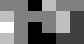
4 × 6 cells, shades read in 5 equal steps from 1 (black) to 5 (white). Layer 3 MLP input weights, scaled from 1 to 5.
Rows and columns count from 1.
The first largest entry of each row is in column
4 1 1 1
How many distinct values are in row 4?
4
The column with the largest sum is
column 1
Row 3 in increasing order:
1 2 3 3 4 5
